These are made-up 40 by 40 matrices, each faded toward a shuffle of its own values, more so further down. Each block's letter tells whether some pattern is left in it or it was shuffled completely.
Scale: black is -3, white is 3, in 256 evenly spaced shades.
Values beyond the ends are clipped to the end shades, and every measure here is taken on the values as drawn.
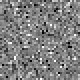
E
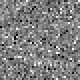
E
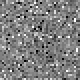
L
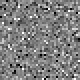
E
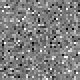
L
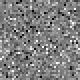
E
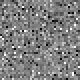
L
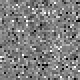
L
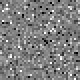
E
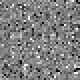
L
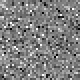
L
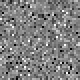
E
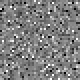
E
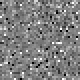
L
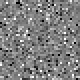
E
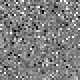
L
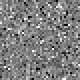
E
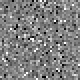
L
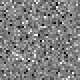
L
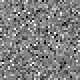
E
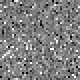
E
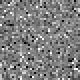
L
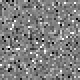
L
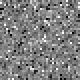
E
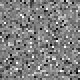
E
